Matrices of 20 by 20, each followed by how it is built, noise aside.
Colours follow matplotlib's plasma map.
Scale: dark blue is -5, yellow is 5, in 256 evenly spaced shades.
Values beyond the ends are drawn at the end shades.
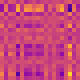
low rank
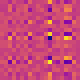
low rank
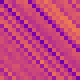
Toeplitz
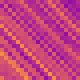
Toeplitz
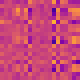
low rank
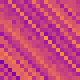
Toeplitz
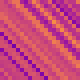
Toeplitz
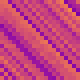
Toeplitz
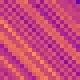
Toeplitz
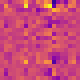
low rank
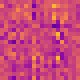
low rank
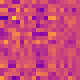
low rank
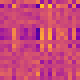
low rank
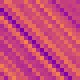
Toeplitz
